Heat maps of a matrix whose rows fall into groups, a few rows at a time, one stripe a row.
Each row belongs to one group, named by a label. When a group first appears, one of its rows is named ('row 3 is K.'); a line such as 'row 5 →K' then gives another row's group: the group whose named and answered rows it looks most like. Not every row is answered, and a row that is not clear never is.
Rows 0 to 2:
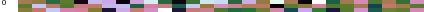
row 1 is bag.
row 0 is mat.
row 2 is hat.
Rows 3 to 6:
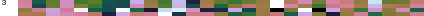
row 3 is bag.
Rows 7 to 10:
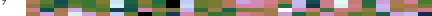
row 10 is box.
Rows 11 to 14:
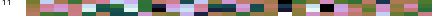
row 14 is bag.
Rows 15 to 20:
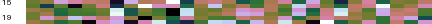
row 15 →hat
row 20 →mat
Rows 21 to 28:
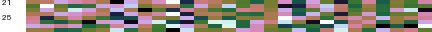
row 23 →box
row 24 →hat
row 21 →hat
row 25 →bag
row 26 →mat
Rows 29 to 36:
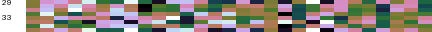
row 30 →box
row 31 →box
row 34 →mat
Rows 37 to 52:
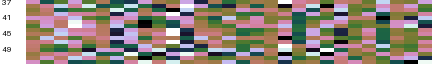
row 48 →bag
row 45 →hat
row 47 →hat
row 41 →box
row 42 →box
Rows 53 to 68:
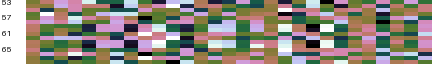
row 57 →box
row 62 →hat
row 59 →mat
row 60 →mat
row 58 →box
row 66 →box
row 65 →bag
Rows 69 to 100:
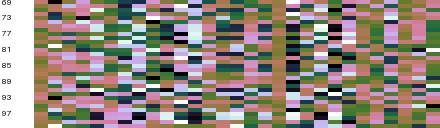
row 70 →hat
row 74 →box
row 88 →box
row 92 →mat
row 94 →hat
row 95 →box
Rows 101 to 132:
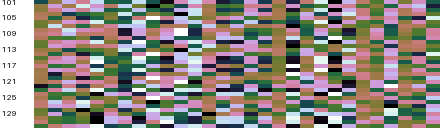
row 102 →box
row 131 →mat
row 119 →bag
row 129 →bag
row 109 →hat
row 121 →hat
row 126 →box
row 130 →mat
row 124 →mat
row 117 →bag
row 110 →mat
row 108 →hat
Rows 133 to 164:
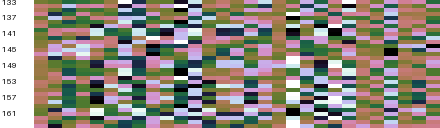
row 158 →bag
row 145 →box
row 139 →mat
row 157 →mat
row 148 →mat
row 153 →bag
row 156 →bag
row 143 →hat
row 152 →hat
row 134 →hat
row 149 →mat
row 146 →box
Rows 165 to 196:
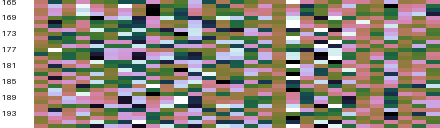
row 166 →box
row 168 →box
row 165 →bag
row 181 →bag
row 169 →mat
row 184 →bag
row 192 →bag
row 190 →hat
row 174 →bag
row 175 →mat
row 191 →mat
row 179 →mat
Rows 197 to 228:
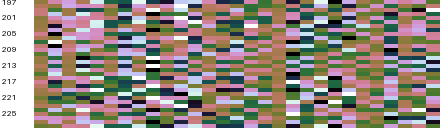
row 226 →box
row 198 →hat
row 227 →box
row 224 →box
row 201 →hat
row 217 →bag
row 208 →bag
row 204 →box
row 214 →box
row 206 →hat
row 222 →mat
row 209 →box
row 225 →bag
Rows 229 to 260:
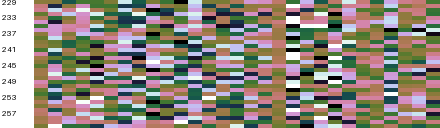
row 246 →box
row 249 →mat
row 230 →bag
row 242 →bag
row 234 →bag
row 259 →hat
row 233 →bag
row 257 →box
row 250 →bag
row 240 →mat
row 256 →bag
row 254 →box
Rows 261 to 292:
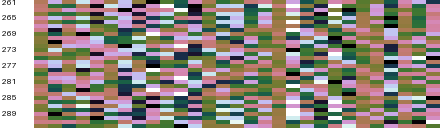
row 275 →box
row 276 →box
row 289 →bag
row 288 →mat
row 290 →mat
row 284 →hat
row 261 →box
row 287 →box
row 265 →box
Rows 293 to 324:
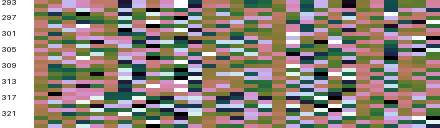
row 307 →box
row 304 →box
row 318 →box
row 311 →mat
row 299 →box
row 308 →hat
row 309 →bag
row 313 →hat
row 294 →hat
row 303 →mat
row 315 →hat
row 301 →bag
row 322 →box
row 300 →hat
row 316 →bag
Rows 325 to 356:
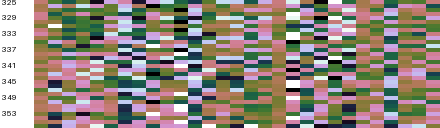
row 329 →mat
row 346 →bag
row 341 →hat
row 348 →hat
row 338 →hat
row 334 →mat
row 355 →hat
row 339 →mat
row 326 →box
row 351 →hat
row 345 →bag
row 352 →hat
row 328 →bag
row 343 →box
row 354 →bag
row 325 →mat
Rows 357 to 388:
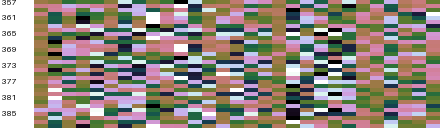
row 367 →bag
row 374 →bag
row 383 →box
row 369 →hat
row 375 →mat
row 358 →hat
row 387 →bag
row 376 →hat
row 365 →mat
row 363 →box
